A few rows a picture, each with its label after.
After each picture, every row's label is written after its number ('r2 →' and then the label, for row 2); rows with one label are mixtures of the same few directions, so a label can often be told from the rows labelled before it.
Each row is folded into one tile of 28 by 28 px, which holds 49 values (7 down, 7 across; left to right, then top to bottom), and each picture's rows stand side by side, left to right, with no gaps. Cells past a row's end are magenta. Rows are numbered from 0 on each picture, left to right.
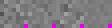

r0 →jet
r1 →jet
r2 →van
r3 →jet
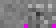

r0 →van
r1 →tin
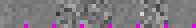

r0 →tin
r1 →van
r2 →jet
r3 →van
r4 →van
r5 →jet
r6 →tin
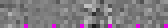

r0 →tin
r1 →jet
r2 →jet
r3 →tin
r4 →van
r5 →jet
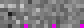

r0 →tin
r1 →jet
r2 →tin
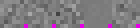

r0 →van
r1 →jet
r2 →jet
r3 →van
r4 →van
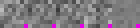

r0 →van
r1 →van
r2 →van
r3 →tin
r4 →jet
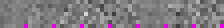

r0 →tin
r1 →tin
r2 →van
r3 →jet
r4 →jet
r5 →tin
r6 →tin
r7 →jet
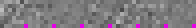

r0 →van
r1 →tin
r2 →van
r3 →van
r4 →van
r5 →tin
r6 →van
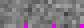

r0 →tin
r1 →van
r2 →tin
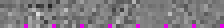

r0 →tin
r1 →tin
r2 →jet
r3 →van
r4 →van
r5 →tin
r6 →jet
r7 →van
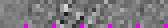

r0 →van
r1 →van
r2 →van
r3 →van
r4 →jet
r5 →van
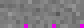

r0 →tin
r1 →jet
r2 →jet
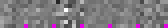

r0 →tin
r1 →jet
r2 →jet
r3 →van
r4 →tin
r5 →jet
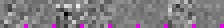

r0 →van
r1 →van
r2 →tin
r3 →jet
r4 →van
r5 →van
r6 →van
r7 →tin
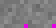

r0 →van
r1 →van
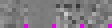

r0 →tin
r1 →tin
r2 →tin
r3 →van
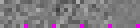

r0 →jet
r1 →jet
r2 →van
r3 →van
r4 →van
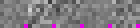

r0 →jet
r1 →van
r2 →van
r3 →tin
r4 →jet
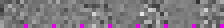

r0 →van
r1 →van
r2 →jet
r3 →tin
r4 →van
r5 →jet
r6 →jet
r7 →jet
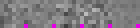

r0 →tin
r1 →van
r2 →tin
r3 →jet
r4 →tin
